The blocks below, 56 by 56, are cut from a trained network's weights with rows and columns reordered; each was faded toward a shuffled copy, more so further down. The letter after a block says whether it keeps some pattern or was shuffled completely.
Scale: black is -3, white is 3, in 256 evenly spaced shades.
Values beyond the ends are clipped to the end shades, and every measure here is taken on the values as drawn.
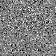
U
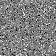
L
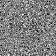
U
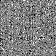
U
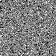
L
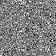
U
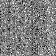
U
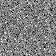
L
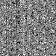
U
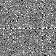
U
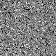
L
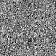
U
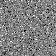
L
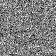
L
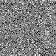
U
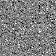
U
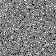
L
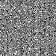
U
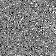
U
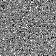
U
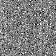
U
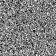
L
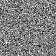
U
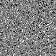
U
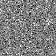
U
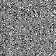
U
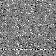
U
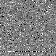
U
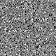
U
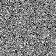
L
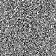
U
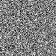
U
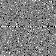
U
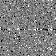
U
